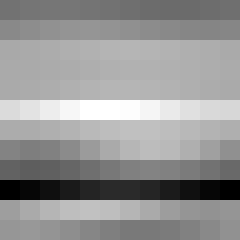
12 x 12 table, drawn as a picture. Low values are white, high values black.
The grain runs across in streaks. The ninth with the lowest average is the centre. The top part is calmer, up to a seam about 40% of the way down.
